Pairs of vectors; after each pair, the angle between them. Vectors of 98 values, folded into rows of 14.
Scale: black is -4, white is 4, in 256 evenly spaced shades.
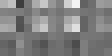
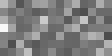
partly aligned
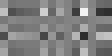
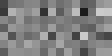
nearly opposite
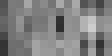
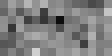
partly aligned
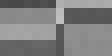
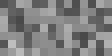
orthogonal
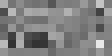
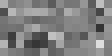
nearly parallel
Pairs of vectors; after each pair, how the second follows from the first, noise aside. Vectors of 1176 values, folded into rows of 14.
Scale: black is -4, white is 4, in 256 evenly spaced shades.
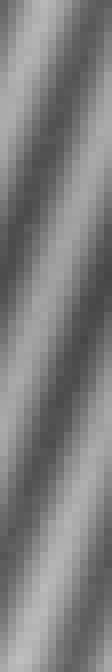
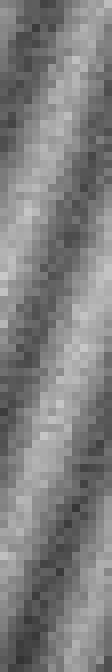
negated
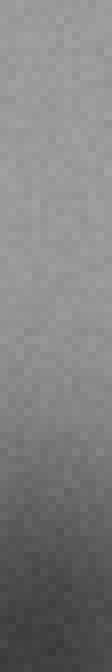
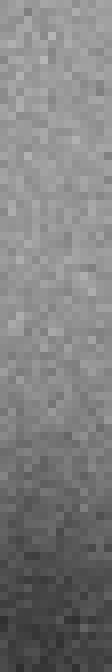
copied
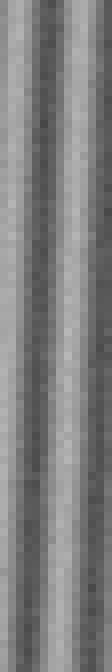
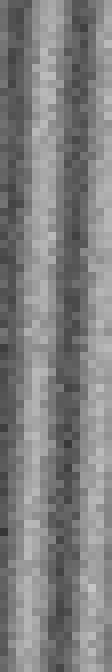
negated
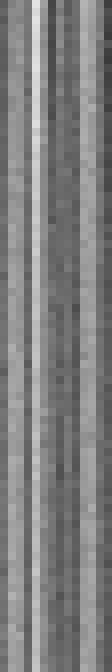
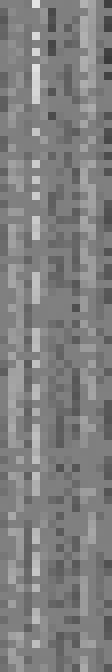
partly zeroed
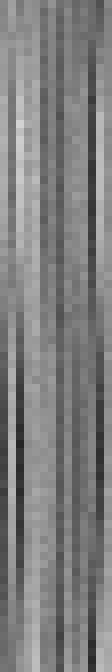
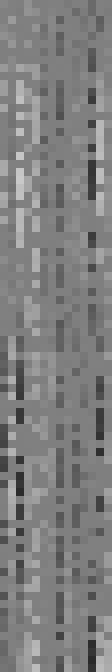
partly zeroed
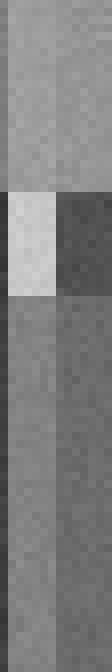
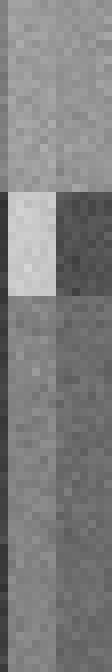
copied
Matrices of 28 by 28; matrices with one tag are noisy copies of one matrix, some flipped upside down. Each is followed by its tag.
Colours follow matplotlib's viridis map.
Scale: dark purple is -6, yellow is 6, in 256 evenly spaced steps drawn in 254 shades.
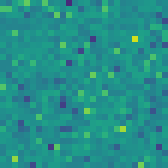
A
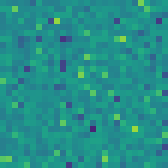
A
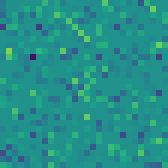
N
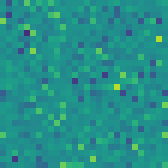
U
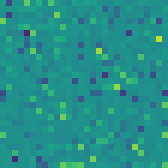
U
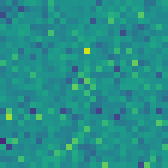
N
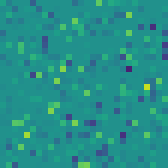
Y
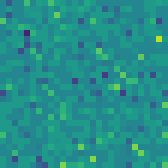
U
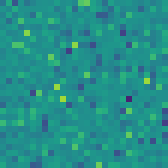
Y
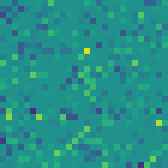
N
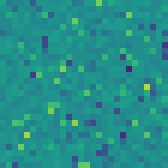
Y
